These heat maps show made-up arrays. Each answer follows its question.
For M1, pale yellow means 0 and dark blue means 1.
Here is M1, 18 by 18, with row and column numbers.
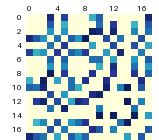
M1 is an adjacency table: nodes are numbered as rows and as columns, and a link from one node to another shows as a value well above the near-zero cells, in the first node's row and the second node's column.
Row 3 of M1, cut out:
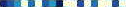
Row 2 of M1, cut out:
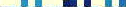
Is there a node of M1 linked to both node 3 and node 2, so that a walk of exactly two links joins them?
no
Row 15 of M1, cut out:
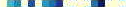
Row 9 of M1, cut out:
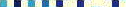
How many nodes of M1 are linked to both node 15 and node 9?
4
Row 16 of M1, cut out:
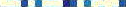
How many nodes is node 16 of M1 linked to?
6
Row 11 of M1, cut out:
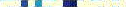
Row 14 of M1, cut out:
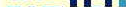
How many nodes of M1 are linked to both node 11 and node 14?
1
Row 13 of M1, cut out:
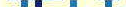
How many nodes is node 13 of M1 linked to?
4
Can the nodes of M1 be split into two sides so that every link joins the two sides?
yes
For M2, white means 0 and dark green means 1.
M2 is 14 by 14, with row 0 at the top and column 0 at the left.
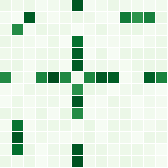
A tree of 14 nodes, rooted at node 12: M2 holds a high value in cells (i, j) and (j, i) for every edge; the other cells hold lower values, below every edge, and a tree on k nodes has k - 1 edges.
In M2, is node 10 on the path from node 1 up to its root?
no
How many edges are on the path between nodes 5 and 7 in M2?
2
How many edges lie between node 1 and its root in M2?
1
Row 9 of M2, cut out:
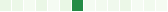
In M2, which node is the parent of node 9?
6
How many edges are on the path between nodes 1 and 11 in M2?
1
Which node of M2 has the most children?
6
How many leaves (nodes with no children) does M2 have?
11
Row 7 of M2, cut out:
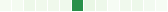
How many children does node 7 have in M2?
0
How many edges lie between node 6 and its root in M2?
1
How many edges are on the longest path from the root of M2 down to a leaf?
2
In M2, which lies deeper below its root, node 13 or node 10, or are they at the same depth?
the same depth
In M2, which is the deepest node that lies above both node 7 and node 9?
6
